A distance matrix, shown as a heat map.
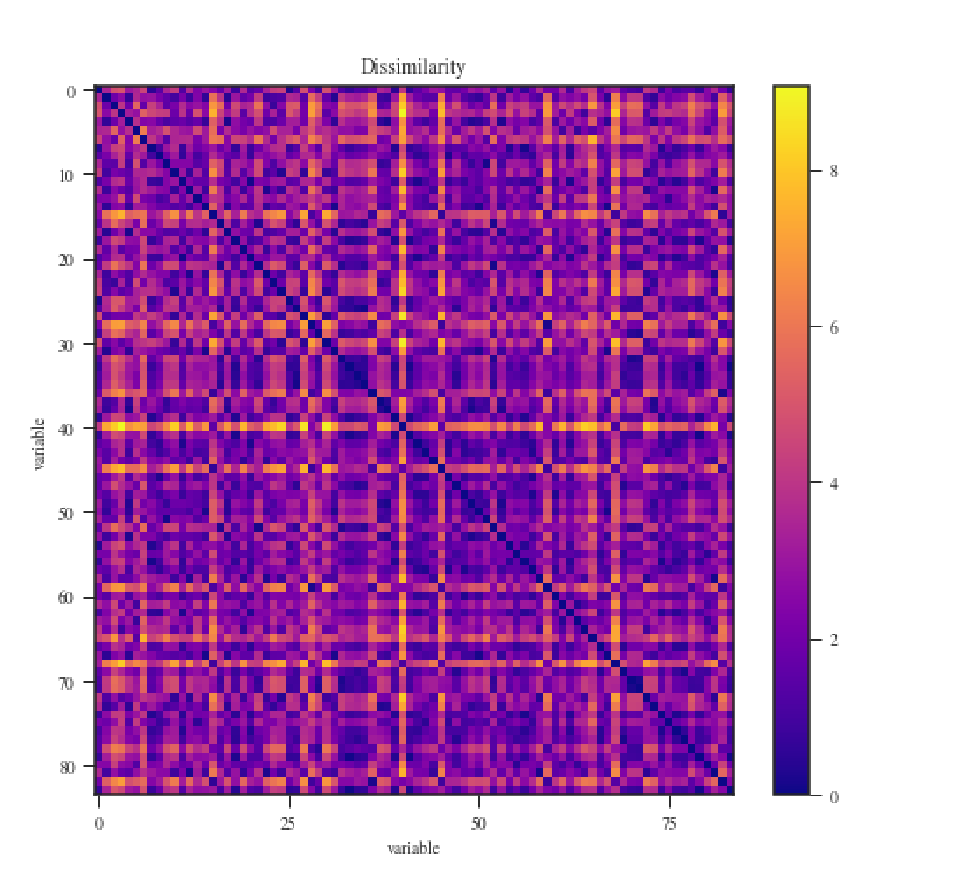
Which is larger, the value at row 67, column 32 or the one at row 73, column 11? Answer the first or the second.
the first
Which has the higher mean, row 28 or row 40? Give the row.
40
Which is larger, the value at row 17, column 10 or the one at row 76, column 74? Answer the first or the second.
the first
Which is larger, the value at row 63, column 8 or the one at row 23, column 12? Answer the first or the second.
the first
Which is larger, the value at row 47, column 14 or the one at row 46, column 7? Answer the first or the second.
the first
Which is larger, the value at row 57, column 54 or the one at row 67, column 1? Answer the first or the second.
the first
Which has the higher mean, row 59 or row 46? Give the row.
59
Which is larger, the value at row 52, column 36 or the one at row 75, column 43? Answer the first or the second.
the first
